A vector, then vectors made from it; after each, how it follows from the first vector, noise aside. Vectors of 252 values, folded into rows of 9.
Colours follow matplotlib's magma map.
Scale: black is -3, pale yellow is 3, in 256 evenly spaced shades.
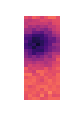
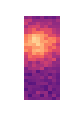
negated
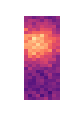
negated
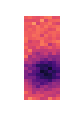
reversed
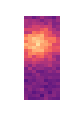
negated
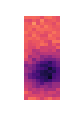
reversed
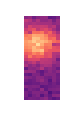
negated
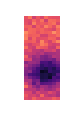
reversed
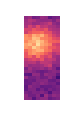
negated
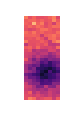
reversed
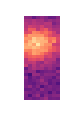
negated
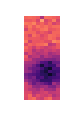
reversed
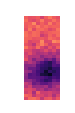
reversed
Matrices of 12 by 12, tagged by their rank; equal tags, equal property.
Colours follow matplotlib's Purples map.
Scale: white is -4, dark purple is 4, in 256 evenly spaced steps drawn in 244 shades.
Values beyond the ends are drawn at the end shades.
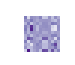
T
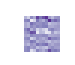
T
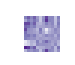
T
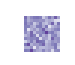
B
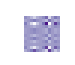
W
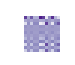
W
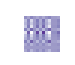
W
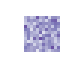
B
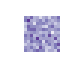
B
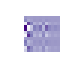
W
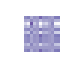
W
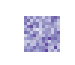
B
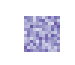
B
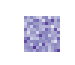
B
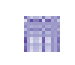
W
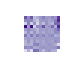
T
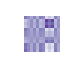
W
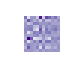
T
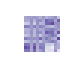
T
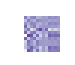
T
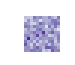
B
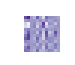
T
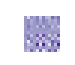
T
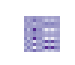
W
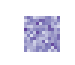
B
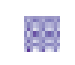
W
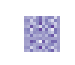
T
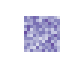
B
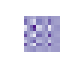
W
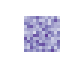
B
